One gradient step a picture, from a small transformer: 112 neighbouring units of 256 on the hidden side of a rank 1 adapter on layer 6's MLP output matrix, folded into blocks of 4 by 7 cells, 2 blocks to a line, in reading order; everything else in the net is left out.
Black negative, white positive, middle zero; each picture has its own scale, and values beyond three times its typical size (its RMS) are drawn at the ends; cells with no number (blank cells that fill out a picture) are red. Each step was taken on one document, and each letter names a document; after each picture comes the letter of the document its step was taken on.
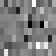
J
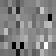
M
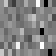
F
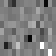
F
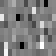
F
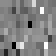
M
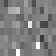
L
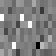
L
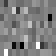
M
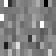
F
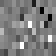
M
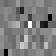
M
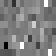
F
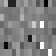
F
